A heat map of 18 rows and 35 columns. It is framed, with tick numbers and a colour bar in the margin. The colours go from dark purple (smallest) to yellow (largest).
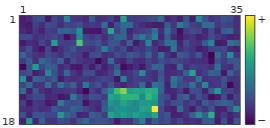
The bottom middle is the ninth with the highest average. On average the colour sits 20% of the way up the scale. No regular stripes run through it. An odd patch, higher than its surroundings, sits in the bottom middle.
